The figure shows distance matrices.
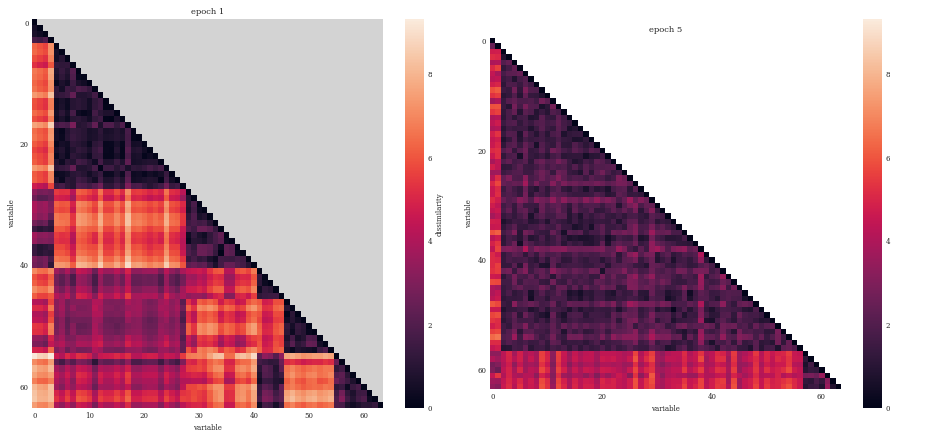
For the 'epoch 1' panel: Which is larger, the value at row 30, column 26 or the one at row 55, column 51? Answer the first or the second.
the second
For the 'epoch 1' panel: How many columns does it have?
64
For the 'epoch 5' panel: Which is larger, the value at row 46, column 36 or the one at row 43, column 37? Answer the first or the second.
the second
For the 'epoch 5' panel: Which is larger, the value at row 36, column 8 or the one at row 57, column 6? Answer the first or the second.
the second
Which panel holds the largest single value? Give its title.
epoch 1
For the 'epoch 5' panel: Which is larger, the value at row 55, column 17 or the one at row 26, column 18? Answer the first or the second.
the second
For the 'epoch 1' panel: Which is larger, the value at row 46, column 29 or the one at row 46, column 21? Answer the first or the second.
the first
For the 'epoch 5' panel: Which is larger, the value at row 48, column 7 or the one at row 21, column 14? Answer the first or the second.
the first
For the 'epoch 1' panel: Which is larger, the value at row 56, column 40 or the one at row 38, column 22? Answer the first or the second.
the first
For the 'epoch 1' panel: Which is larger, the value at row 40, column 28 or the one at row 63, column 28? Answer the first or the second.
the second
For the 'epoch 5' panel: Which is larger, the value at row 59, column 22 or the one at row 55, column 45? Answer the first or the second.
the first
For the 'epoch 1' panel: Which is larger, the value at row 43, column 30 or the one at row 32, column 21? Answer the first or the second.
the second
